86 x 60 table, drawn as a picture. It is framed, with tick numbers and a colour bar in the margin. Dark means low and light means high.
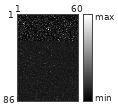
Slope: none. Seam: horizontal, 30% of the way down, the bottom part calmer. Average level on the scale: 10%. Grain: fine. Odd rows or columns: none. Mirror symmetry: none. Stripes: none.
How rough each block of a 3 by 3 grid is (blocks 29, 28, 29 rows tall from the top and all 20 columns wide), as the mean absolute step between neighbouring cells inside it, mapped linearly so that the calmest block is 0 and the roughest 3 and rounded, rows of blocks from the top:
3 3 3 | 0 0 0 | 0 0 0
